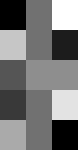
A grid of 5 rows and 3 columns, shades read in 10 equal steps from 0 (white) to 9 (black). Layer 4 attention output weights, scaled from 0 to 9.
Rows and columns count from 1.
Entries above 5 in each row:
1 1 1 1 1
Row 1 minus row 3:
3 1 -4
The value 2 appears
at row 2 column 1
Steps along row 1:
down down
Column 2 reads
5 5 4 5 5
